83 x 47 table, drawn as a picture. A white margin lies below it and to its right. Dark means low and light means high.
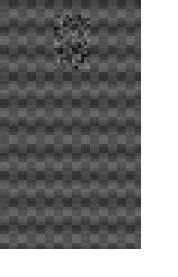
On average the colour sits 30% of the way up the scale. The histogram is bell-shaped. Stripes running across repeat 10 times from top to bottom. There is no overall slope. In the top middle lies a patch that is rougher than the rest. No row or column stands out. Values change most from cell to cell in the top middle.
